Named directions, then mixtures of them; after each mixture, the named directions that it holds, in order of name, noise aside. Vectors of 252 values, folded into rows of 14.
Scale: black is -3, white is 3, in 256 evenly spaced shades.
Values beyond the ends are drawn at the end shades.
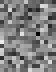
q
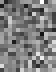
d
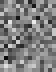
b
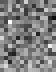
b, d, q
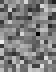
q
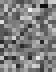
b, q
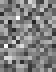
b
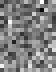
b, d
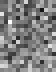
b, d, q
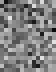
b, d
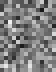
b, d
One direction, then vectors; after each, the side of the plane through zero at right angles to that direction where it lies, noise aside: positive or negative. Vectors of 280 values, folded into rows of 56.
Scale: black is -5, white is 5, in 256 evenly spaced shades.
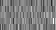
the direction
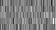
positive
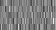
positive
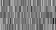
negative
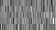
positive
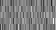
positive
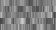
positive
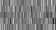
negative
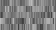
negative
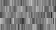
negative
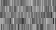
negative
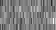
positive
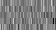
negative
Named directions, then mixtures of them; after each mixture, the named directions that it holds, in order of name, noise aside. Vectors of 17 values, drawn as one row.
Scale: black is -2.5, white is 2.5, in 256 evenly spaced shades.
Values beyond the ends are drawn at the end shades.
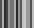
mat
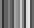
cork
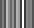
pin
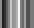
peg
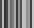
mat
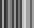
mat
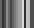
cork, pin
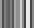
cork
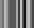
cork, mat, peg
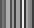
pin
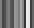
cork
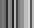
cork, mat, pin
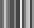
cork, peg, pin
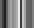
mat, peg, pin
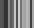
cork, mat, peg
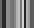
cork, peg, pin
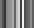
peg, pin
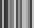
mat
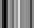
cork, mat, peg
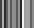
mat, pin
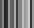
cork, mat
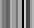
cork, peg, pin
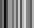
mat, peg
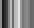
cork, peg
